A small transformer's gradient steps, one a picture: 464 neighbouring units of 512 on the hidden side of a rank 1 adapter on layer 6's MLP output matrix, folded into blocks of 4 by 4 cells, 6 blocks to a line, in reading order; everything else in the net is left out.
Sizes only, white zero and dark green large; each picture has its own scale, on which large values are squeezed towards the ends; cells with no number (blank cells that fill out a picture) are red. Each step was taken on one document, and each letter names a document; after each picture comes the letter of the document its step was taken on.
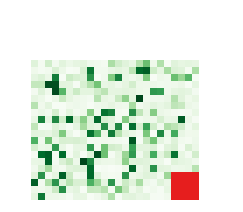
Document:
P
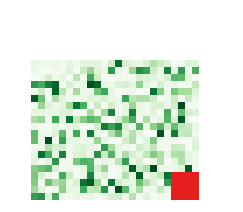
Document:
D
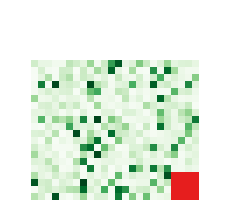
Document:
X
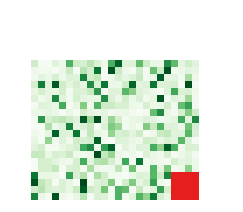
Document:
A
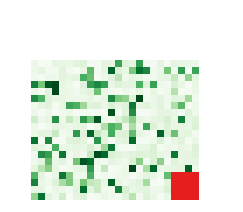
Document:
D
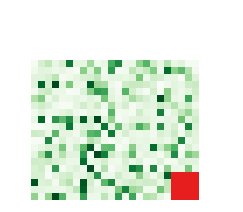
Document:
X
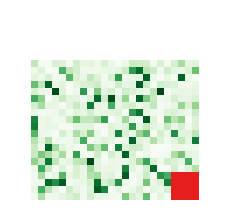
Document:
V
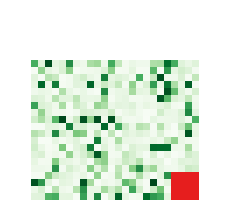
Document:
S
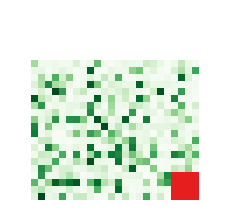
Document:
V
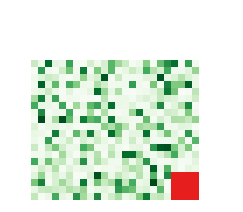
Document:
S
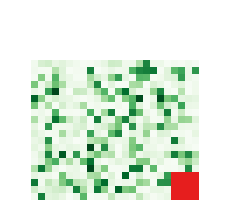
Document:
P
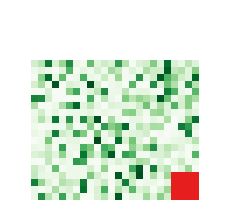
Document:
A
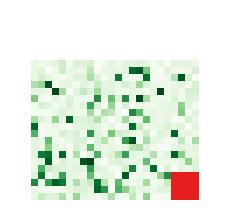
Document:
V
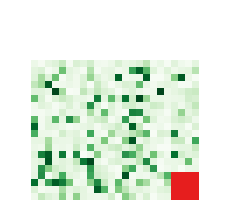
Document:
V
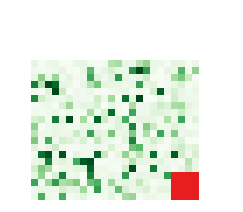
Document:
D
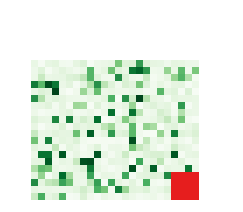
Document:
D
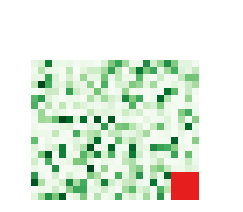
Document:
X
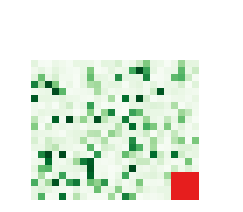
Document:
V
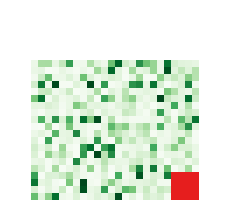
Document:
A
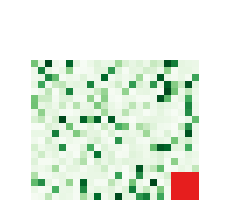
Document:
S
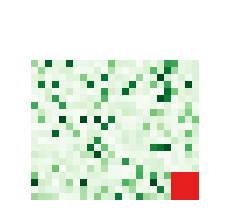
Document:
S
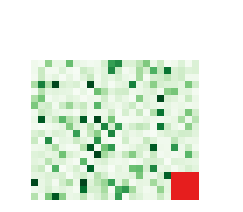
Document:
X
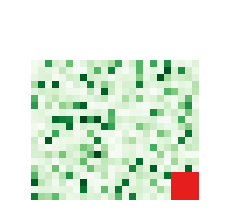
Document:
A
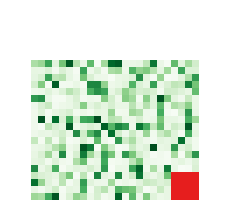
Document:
A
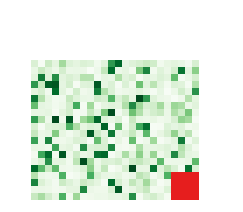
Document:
D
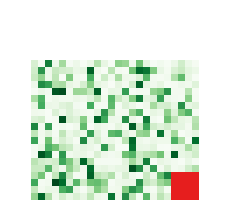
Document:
V
